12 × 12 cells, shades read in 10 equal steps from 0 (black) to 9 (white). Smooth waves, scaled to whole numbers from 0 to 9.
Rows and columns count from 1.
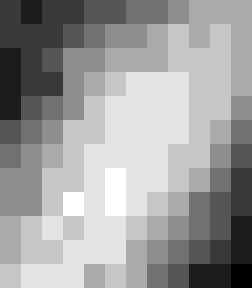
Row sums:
44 55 61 67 71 75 76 76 73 70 65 59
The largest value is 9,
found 3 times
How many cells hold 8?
29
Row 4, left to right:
1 2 2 5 6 7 8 8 8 7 7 6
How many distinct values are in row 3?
6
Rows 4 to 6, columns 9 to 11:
8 7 7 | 8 7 7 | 8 7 6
